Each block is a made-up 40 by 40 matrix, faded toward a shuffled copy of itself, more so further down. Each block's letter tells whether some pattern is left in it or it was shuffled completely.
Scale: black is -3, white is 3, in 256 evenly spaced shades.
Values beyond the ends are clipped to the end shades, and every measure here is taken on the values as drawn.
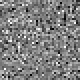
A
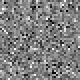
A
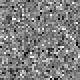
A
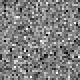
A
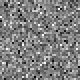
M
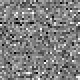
A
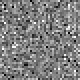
A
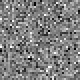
M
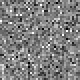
A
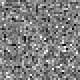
A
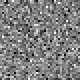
M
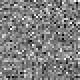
A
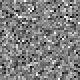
A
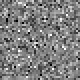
A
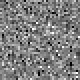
M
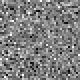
A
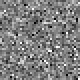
M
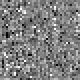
A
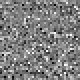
A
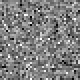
M
